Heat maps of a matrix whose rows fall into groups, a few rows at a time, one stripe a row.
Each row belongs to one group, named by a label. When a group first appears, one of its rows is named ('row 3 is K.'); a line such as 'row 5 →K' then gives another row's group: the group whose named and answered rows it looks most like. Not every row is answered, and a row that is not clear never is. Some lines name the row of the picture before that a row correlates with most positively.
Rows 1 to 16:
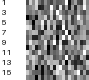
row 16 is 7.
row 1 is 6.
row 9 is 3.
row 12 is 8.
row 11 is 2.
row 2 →8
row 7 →8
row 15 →7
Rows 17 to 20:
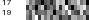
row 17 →7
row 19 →7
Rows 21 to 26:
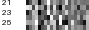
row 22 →6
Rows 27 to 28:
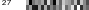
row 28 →7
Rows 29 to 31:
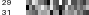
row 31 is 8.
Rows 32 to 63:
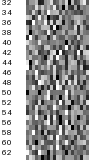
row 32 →8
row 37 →6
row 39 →3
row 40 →2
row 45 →6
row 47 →6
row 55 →6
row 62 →2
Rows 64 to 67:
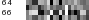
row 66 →8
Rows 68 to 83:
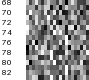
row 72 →6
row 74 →7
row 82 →8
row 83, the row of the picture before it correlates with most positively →66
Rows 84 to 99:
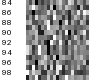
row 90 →8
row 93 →2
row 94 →2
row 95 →6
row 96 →2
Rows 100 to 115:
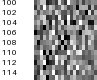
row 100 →8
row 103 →8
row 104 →3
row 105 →7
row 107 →6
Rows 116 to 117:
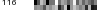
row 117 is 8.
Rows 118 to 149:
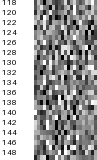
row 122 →3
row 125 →8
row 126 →3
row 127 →7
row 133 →6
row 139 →3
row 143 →2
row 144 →6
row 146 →2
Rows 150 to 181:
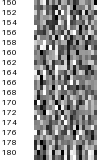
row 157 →3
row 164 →3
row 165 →6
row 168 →3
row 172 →2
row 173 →3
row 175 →8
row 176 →3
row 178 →7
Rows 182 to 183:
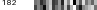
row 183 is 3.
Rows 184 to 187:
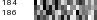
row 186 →8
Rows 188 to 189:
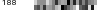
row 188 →2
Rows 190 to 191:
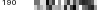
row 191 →3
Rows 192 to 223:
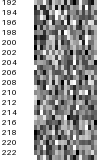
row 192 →3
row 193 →7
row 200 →7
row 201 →7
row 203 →7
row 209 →2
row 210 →7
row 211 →2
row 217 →7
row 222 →8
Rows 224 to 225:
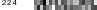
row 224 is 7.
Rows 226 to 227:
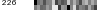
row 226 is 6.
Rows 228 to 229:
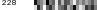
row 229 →3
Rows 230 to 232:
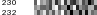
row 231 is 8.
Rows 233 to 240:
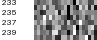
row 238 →8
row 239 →8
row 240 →7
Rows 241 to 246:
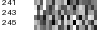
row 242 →3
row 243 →6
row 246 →8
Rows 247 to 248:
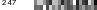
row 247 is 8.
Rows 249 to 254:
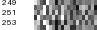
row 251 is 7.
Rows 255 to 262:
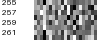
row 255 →2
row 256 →3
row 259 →3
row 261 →2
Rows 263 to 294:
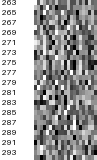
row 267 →6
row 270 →3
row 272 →3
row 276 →3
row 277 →7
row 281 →2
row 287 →8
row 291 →7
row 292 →8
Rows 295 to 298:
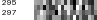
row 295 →3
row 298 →8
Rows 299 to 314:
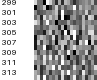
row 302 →6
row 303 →2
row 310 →6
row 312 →7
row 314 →6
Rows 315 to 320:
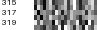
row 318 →6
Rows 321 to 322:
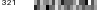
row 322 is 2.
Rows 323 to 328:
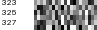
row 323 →3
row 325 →7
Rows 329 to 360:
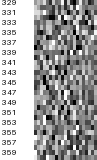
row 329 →3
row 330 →6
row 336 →8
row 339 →7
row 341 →6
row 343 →6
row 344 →7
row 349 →3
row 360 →2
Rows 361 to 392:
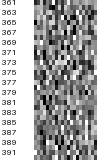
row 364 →3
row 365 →7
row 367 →3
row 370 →7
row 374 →3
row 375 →7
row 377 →2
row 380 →7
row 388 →7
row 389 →2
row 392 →8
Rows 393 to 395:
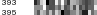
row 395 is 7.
